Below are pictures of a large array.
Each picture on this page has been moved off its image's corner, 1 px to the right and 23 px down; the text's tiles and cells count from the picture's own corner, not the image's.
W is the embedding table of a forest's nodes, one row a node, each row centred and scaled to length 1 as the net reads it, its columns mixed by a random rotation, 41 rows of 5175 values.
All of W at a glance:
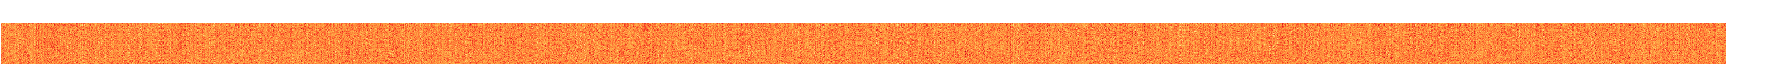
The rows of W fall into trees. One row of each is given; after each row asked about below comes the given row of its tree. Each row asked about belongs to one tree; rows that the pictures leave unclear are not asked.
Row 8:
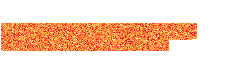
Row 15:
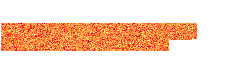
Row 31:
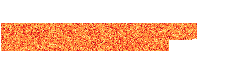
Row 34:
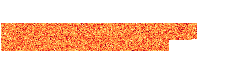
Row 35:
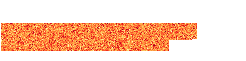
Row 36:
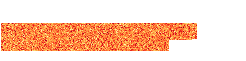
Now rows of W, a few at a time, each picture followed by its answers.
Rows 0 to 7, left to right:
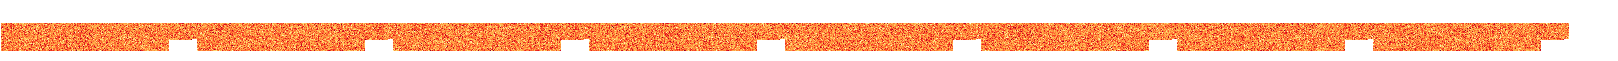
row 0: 35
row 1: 34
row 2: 34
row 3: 35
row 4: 36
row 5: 15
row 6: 35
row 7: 35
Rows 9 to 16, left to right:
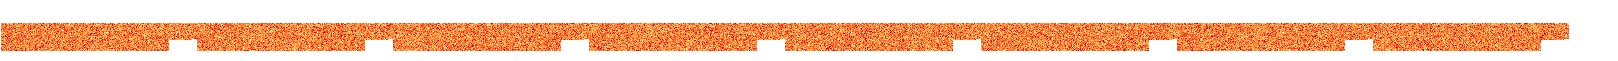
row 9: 15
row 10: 8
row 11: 36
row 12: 8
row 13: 35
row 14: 34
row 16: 36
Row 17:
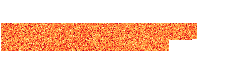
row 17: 35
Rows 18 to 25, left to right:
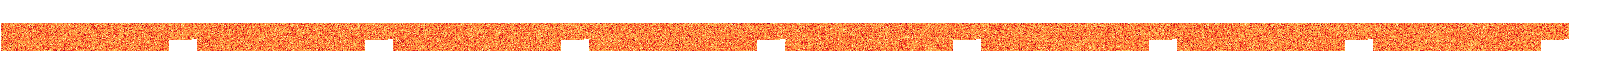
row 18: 15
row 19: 15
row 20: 15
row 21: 36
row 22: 35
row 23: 8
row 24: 15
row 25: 8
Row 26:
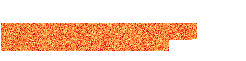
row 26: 34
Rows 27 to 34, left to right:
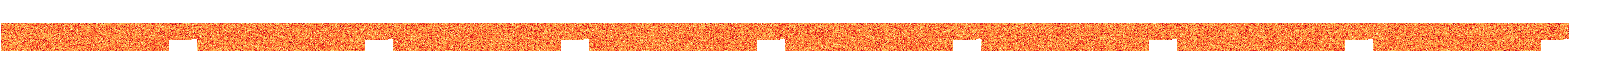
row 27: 36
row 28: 31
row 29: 8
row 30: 8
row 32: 35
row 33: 31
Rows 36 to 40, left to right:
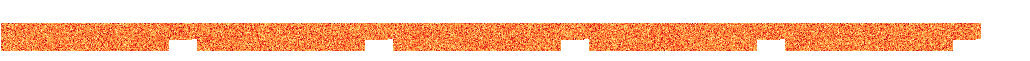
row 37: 15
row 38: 31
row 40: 34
